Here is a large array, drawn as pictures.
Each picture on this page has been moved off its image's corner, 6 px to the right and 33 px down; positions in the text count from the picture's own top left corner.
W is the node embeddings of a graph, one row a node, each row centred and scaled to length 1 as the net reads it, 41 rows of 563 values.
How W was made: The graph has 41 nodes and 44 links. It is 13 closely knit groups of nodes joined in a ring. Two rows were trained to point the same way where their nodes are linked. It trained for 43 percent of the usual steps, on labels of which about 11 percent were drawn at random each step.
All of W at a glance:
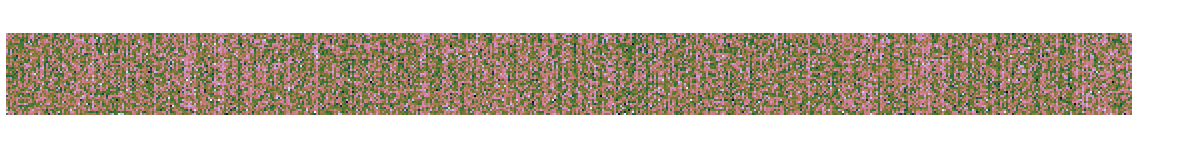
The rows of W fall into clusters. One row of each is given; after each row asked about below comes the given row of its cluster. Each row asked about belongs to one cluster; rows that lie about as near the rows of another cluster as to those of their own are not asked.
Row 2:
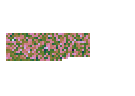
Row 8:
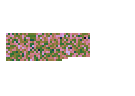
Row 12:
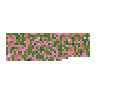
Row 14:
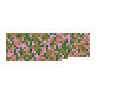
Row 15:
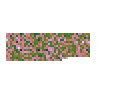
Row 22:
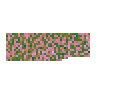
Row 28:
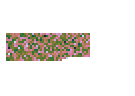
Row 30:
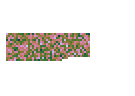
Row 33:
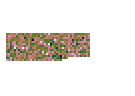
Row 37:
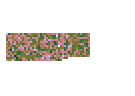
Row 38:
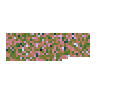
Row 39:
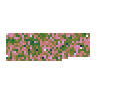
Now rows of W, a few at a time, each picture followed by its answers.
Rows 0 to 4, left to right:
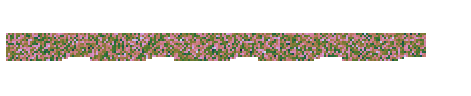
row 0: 2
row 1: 39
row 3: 28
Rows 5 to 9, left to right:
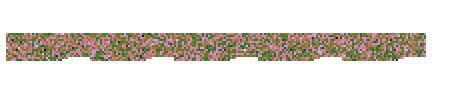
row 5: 30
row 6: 15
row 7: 33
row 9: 38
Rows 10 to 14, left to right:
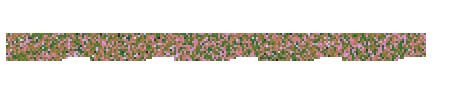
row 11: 14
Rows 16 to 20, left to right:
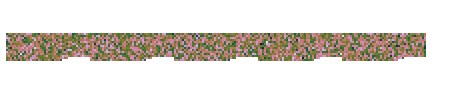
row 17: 15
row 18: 33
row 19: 22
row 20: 12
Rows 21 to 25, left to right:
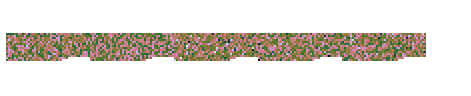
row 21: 12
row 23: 38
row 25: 2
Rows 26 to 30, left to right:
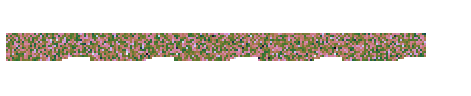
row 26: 22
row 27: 14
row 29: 8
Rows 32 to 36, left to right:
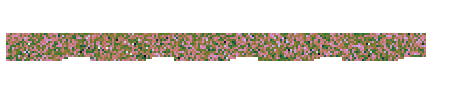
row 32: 37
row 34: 33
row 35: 22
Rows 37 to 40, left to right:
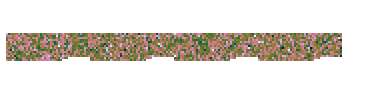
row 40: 39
